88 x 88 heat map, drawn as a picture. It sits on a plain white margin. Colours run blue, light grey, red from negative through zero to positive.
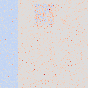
Odd patch: rougher, in the top middle. Seam: vertical, 20% of the way across, the right part higher. Average level on the scale: 50%. Stripes: none. Roughest part: top middle.
